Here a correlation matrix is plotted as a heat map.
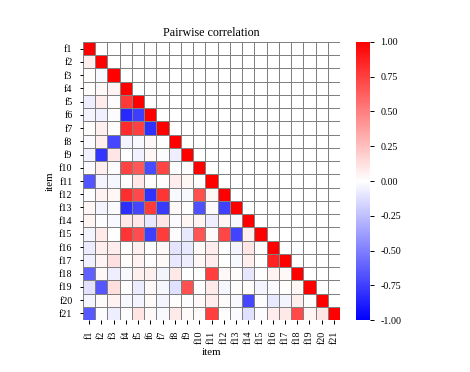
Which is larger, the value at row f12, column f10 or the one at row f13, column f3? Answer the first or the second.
the first
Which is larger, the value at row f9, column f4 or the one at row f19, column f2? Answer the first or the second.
the first
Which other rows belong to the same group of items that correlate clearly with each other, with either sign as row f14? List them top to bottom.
f20
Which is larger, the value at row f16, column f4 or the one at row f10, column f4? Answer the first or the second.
the second
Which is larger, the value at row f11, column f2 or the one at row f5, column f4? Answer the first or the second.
the second
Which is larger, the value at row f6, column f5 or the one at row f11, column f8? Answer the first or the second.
the second
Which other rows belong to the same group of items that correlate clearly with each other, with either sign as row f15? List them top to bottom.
f4, f5, f6, f7, f10, f12, f13
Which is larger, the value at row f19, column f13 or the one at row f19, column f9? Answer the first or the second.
the second
